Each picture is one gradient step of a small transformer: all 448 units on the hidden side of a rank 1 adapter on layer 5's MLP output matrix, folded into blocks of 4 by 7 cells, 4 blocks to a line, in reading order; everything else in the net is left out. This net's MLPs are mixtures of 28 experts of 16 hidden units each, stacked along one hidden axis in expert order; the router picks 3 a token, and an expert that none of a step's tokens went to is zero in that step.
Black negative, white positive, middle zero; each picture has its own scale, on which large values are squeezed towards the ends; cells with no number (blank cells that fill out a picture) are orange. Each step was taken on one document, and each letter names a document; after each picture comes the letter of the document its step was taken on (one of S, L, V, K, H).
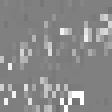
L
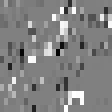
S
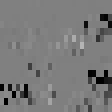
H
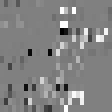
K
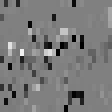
S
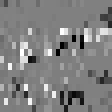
L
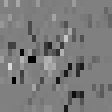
S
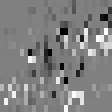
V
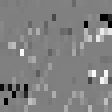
H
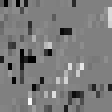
S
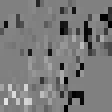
V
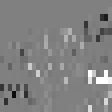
H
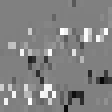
L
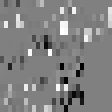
K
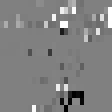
K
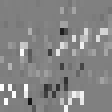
L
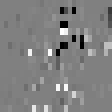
K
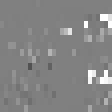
H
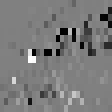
V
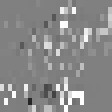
L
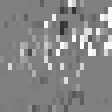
K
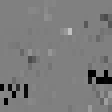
H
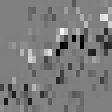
V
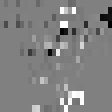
K
